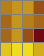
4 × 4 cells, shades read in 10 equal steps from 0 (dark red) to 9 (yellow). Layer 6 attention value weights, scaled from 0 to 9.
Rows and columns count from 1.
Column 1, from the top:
5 4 4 8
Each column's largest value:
8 9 9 7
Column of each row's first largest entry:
2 2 2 2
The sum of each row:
20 19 13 33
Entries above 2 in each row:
4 4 3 4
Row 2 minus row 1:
-1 0 -1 1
